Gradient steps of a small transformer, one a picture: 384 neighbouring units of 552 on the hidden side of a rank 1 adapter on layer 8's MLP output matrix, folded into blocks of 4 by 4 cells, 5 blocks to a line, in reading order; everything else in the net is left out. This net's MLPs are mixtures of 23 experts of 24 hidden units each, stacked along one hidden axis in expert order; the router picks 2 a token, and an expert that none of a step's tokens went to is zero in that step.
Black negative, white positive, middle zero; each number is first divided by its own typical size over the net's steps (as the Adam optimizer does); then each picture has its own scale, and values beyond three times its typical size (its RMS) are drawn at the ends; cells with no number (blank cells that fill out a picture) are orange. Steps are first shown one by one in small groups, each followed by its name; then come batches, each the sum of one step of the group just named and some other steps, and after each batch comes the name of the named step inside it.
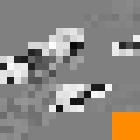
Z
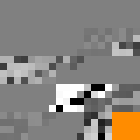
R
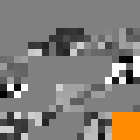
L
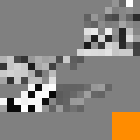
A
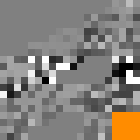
A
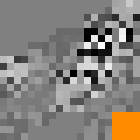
L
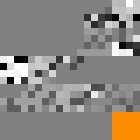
A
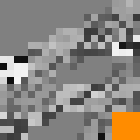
R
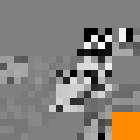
R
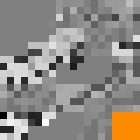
Z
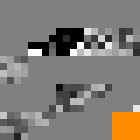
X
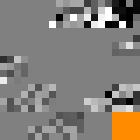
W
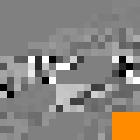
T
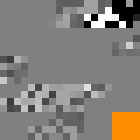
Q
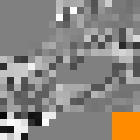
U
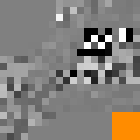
U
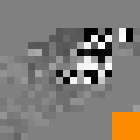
X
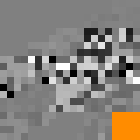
T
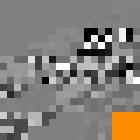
T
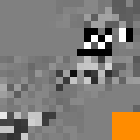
Q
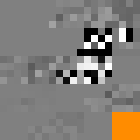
W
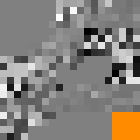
U
